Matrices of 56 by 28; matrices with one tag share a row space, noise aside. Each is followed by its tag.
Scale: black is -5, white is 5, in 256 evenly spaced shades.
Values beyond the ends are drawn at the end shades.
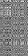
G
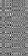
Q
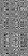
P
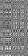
G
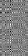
Q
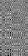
Q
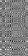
Q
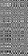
G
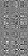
P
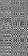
G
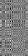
Q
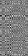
Q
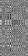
Q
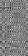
Q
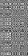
G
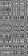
G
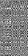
G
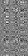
P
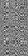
P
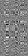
P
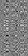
P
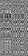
G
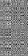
G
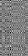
Q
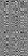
P
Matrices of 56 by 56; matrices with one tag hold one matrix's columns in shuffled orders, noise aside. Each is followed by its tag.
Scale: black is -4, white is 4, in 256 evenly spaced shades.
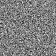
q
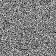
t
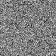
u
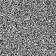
u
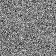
t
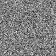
q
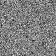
u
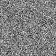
q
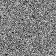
t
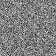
t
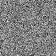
u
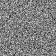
t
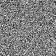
u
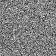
t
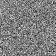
q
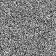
q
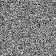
u
